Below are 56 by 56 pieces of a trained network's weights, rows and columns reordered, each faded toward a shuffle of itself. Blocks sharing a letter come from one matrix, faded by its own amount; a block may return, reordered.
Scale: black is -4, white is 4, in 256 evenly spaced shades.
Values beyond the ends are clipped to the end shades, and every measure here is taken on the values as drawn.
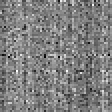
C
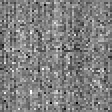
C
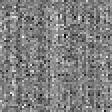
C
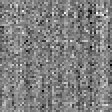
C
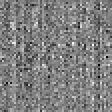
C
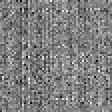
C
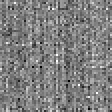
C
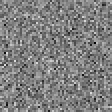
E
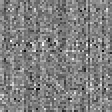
C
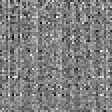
C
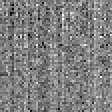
C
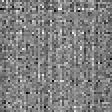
C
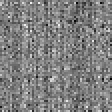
C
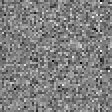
E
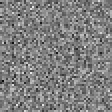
E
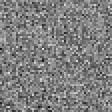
E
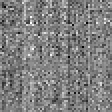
C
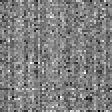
C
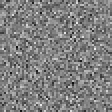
E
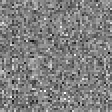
E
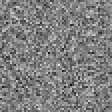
E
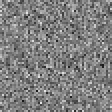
E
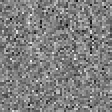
E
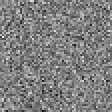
E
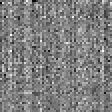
C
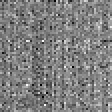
C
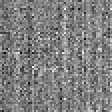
C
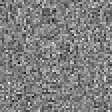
E
